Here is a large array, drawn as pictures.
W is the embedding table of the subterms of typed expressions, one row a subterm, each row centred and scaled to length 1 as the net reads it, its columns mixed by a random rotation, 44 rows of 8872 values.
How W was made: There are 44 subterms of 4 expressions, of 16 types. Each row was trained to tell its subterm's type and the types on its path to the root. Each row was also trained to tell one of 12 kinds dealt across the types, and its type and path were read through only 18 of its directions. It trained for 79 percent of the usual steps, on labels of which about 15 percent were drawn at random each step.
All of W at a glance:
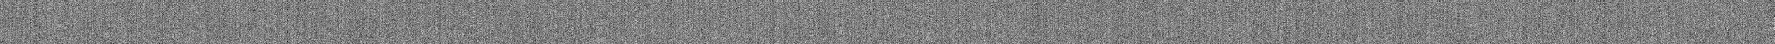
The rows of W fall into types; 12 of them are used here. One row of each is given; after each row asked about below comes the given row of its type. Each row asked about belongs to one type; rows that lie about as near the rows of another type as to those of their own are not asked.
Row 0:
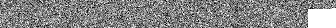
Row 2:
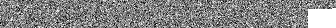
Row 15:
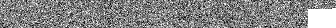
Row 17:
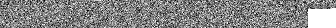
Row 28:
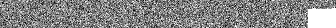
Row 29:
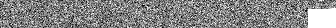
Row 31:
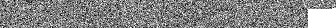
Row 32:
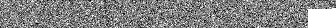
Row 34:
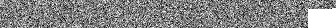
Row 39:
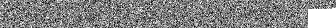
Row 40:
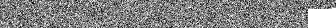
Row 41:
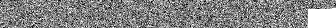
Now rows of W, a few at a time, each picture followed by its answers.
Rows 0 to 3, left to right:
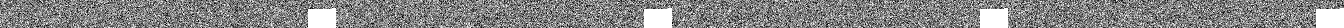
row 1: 32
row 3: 32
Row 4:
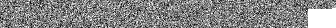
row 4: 15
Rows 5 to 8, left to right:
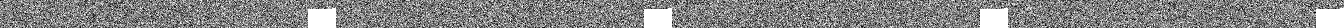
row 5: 39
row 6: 40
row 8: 15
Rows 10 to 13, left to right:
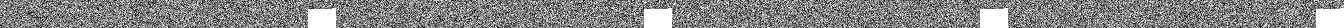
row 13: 31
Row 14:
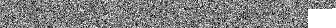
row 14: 34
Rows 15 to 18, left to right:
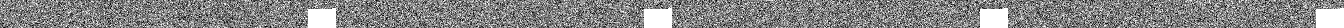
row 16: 15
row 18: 29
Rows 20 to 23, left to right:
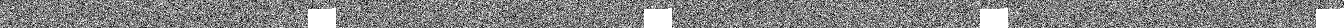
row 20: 41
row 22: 41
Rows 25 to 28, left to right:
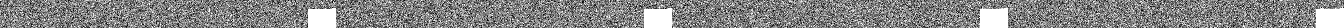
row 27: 41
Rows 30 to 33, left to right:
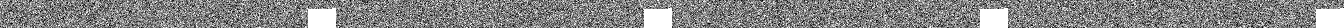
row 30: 39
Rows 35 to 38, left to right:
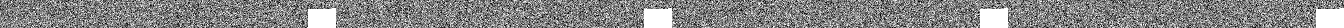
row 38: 32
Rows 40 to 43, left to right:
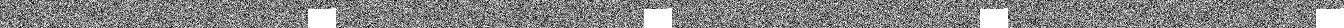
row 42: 17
